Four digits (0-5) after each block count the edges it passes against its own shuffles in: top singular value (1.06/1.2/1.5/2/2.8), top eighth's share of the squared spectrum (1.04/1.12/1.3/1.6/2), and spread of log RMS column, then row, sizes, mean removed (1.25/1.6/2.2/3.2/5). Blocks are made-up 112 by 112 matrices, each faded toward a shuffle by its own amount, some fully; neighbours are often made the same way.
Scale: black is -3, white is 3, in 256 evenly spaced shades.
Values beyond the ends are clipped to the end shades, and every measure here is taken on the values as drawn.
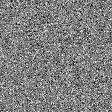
0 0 0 0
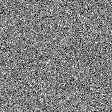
0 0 0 0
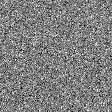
0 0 0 0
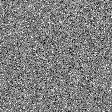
0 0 0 0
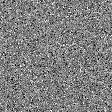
0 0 0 0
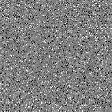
4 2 1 1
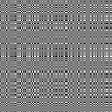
5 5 5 5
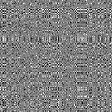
5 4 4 4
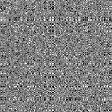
5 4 3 3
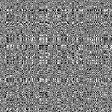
5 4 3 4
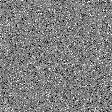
2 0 0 0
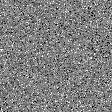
0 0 0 0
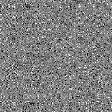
4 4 2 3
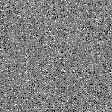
3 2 1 1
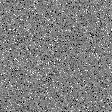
0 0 0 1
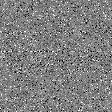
1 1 0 2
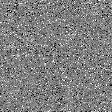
1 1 0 2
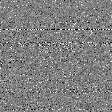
3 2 0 3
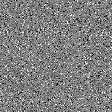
4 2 1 1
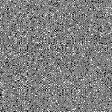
4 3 1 2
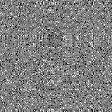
4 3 2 2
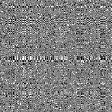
5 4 3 3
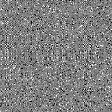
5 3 2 2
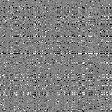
5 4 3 3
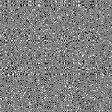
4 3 2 2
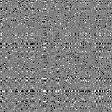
5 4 3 3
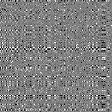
5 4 3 4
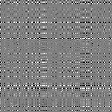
5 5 4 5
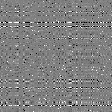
5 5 3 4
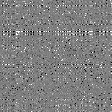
5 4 2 3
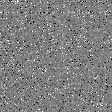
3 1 0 0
